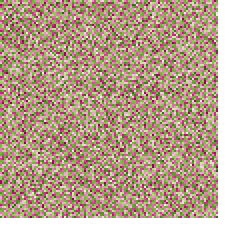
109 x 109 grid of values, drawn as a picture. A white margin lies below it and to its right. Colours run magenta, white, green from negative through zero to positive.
There is no overall slope. On average the colour sits 50% of the way up the scale. The field is checkered. No row or column stands out. The values fall into two levels. No seam splits the table.
